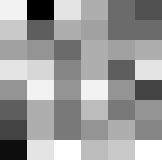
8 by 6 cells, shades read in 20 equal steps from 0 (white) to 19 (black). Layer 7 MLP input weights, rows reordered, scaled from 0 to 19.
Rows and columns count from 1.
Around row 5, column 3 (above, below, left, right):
9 10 1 1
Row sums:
52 51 45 34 40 51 53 29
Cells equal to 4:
2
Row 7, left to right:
14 6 10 8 6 9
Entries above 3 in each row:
4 6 6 3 4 6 6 3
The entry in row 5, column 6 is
14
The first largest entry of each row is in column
2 2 3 5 6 1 1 1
